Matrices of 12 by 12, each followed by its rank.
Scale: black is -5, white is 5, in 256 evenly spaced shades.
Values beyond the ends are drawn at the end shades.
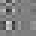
one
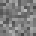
full rank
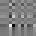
one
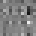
two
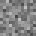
full rank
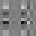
one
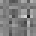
two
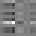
one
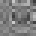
two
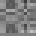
two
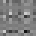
two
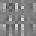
two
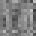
two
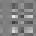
one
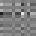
one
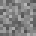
full rank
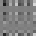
one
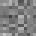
two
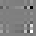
one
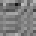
two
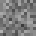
full rank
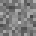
full rank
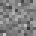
full rank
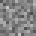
full rank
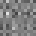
two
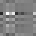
one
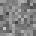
full rank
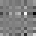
one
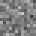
full rank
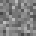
full rank
